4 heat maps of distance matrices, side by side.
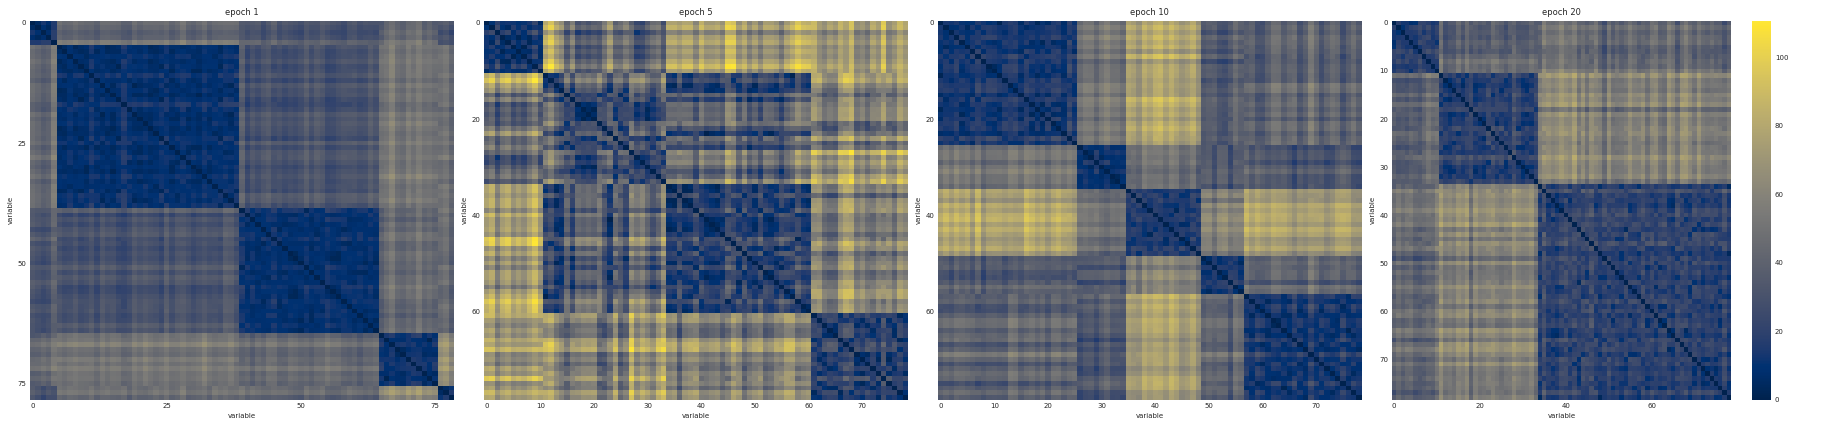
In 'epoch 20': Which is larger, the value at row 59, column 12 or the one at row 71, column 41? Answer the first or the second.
the first
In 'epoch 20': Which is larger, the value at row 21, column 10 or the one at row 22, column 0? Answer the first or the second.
the first
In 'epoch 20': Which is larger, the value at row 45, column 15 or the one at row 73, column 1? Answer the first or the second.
the first
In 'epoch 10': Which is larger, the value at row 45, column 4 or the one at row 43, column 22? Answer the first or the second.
the second
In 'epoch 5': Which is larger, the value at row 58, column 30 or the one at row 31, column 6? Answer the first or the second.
the first
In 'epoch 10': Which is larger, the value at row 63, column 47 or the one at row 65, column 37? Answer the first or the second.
the first
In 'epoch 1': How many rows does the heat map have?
79
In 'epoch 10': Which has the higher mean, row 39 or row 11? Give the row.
39
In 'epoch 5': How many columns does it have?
79
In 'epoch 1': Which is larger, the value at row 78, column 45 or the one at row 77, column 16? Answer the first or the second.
the second
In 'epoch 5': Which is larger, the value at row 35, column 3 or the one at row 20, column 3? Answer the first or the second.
the first
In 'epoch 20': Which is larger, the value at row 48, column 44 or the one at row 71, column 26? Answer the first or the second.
the second
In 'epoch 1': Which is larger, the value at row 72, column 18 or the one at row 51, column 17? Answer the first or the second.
the first
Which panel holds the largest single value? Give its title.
epoch 5
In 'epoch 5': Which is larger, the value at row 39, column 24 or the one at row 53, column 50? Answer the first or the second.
the first
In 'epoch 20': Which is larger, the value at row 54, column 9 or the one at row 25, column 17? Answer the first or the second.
the first
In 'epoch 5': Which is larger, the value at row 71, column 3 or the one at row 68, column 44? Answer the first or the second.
the second
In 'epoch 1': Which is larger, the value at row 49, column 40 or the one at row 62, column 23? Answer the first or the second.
the second
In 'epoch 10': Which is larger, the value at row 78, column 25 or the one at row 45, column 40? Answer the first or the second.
the first
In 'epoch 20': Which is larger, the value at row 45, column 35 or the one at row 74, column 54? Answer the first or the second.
the first
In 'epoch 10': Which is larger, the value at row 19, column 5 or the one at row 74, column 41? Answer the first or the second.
the second
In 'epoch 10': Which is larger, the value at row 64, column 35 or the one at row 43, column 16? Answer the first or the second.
the second
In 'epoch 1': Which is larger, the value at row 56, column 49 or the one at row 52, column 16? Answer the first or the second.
the second
